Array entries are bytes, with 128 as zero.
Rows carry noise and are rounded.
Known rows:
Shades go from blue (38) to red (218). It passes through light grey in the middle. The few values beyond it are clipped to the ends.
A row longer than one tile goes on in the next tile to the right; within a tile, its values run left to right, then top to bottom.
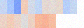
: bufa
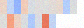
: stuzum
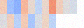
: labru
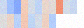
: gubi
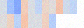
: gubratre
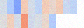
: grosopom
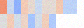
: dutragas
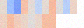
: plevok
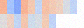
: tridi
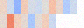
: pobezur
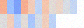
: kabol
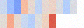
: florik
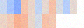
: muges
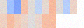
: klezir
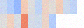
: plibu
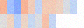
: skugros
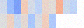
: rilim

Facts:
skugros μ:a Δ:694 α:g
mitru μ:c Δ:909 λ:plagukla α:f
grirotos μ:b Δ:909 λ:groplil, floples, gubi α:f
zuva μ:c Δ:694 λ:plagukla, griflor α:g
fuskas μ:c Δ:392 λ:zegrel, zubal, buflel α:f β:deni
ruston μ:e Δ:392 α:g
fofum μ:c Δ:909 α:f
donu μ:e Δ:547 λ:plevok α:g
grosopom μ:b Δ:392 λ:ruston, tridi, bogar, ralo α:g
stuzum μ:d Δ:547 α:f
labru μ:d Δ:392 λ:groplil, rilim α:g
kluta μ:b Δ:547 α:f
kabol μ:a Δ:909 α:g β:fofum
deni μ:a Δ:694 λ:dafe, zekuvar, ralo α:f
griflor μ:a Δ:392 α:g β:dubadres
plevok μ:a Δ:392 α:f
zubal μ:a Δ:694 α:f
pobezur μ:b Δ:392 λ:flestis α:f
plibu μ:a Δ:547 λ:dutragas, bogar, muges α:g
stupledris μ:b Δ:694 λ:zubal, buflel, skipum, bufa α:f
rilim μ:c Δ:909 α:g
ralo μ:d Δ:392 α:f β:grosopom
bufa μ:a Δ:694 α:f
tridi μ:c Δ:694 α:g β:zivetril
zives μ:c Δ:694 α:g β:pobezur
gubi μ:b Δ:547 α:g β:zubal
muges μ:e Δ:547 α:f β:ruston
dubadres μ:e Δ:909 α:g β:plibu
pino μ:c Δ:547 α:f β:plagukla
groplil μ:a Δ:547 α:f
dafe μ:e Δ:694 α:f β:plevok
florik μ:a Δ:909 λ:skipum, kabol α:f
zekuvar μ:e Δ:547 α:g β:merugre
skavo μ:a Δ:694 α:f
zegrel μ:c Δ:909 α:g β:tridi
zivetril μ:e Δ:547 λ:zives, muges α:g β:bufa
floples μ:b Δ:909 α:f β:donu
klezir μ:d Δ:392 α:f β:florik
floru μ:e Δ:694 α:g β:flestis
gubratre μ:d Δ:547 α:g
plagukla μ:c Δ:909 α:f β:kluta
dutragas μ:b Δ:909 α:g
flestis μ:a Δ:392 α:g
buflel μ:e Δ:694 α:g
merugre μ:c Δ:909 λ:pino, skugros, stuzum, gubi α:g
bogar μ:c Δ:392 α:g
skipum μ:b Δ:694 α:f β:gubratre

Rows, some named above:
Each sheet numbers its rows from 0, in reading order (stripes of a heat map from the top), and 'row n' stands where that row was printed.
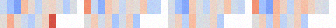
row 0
florik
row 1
dutragas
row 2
gubratre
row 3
flestis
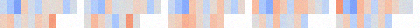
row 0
fuskas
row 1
groplil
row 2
muges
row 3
zives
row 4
flestis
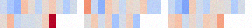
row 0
stupledris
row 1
dutragas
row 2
fuskas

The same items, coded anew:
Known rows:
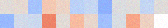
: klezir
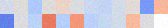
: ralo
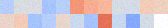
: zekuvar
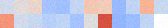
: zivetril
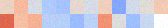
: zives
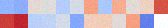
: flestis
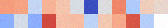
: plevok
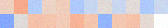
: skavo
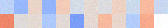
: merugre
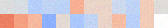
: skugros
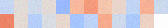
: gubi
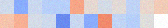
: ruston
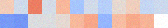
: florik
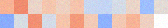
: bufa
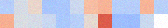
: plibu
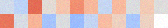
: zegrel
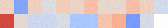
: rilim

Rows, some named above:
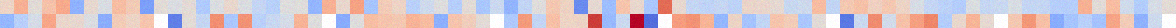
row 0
floples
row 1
ralo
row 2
skavo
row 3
pobezur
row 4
floru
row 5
stupledris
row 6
tridi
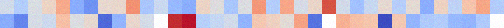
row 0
mitru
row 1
flestis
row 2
zuva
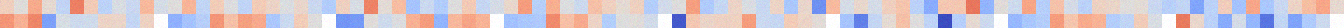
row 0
buflel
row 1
kluta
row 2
florik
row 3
groplil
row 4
dafe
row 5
plagukla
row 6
kluta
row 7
griflor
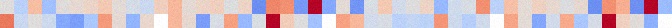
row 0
dutragas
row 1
donu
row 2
labru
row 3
donu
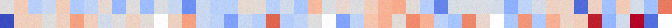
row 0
deni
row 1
grosopom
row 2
fuskas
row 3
pobezur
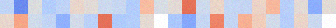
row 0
grosopom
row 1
muges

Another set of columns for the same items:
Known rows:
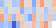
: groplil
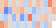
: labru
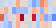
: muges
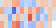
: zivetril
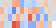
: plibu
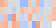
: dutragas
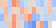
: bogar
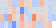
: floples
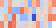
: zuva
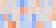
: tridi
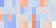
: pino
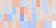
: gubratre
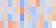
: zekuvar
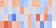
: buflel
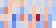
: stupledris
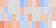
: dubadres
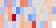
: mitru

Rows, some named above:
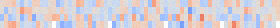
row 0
floru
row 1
kluta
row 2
skavo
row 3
floples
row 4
skugros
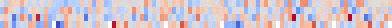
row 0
stupledris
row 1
deni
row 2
griflor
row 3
zives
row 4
groplil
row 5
mitru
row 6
plagukla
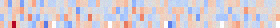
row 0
grosopom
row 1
floples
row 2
zives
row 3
dafe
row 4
floru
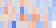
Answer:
florik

